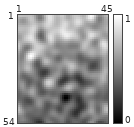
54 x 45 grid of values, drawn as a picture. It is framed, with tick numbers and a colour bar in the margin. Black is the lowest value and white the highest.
The values follow a bell shape. There are no lone odd cells. The texture is blotchy. The ninth with the lowest average is the bottom middle. The field climbs toward the top.
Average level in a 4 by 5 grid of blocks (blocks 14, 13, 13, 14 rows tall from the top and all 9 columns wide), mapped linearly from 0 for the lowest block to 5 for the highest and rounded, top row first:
5 4 5 4 4 | 4 3 2 2 3 | 2 1 1 1 2 | 1 1 0 0 2
